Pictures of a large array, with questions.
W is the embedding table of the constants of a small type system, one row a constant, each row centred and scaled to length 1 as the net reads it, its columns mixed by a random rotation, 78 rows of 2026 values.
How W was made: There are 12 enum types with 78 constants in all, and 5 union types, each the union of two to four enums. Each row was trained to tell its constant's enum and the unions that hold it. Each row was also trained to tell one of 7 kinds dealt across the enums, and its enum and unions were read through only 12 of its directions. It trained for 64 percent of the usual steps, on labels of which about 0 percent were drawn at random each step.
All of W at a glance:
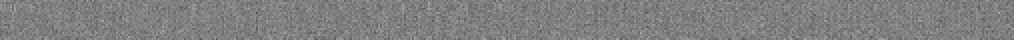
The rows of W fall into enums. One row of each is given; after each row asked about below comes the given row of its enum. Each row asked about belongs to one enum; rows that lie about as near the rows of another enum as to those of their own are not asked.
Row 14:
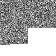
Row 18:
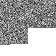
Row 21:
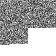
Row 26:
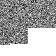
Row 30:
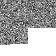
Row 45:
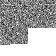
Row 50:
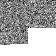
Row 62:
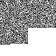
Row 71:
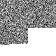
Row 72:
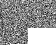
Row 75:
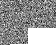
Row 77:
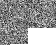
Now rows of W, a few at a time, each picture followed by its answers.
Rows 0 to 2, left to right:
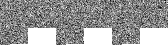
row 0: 71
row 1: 21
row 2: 45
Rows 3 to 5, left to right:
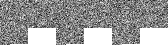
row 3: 18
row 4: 77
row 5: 14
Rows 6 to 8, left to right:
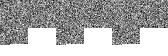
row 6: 30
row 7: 62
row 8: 18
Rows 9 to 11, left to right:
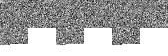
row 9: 72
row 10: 75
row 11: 72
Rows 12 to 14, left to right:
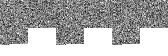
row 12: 45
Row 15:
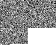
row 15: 77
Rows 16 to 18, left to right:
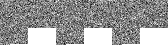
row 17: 77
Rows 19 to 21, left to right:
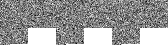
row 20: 77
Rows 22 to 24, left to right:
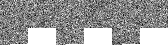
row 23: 30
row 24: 26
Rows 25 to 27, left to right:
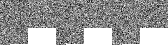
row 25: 14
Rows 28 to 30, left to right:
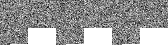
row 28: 18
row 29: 14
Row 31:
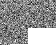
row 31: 18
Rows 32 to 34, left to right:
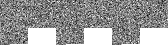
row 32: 45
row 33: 14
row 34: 45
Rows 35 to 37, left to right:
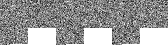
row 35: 30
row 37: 71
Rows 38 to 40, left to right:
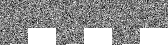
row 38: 26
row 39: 30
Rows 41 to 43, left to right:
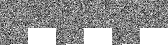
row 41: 30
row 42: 26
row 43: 26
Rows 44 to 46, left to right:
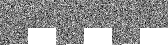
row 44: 21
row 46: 62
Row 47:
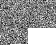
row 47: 72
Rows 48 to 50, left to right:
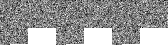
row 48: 77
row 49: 75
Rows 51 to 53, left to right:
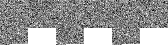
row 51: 45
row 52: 18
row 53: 77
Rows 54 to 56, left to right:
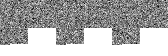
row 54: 26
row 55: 45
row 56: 30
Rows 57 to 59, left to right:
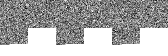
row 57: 45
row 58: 21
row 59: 71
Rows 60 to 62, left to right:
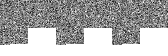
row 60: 26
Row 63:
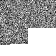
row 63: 14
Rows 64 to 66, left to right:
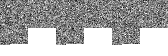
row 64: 14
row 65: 62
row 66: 72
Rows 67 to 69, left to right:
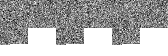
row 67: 62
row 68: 26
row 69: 30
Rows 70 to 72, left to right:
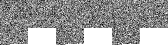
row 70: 75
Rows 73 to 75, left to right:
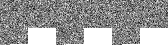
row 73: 62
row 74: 71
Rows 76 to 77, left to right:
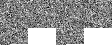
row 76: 71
